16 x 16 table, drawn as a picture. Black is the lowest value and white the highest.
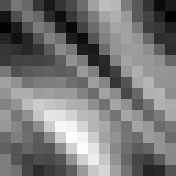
Lone odd cells: none. Ninth with the highest average: bottom middle. Histogram: bell-shaped. Grain: diagonal, down to the right.
